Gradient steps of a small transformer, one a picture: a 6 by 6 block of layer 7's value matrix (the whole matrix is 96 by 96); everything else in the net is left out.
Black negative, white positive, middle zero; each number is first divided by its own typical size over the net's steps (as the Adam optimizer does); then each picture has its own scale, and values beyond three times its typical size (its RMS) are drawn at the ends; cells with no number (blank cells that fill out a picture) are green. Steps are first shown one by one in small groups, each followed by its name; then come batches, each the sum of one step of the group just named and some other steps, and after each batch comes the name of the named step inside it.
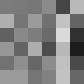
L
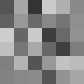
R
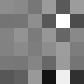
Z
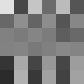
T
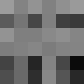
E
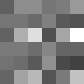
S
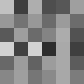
L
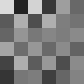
T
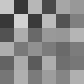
S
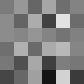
Z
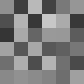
S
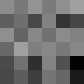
E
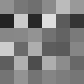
R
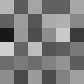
L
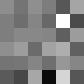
Z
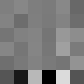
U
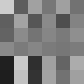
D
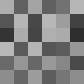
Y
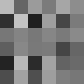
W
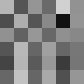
W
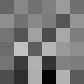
U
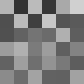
Y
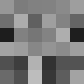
Y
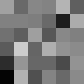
D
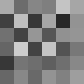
W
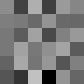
U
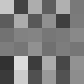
D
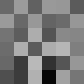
U
